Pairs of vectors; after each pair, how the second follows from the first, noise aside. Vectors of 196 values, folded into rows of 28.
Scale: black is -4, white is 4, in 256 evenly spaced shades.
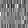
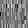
negated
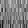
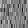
shuffled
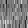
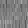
shrunk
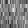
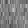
shrunk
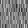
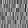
shuffled
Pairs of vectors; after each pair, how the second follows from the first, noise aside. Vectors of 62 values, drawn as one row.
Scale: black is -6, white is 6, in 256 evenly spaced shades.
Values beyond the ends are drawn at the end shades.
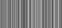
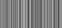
negated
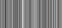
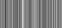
copied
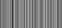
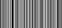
scaled up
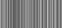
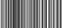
scaled up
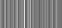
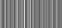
copied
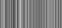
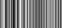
scaled up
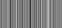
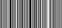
scaled up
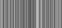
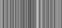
copied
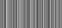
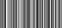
scaled up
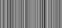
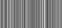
negated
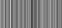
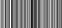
scaled up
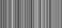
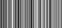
scaled up
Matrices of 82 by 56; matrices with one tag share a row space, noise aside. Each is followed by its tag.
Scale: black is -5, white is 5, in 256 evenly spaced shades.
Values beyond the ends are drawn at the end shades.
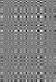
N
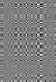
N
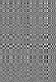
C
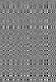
C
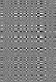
N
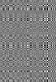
C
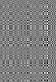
C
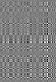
C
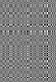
C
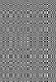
C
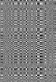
N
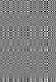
C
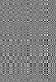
C
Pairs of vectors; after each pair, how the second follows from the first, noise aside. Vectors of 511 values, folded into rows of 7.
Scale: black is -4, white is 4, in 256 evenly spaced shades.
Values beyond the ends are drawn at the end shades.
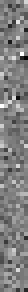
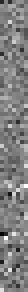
reversed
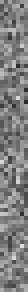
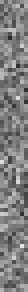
copied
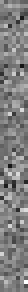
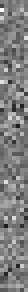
reversed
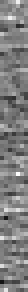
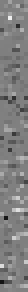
partly zeroed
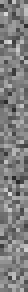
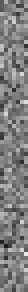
wrapped around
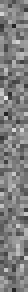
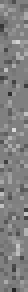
partly zeroed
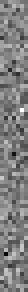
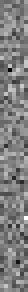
wrapped around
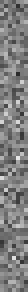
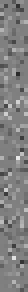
partly zeroed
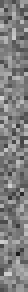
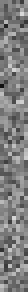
wrapped around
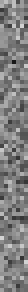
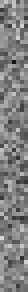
copied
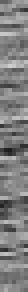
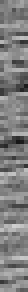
reversed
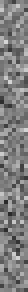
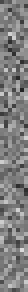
reversed
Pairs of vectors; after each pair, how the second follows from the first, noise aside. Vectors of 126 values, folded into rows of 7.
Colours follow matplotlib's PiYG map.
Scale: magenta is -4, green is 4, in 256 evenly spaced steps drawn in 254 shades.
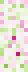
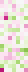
shuffled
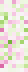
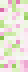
shuffled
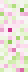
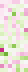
shuffled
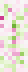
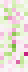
reversed
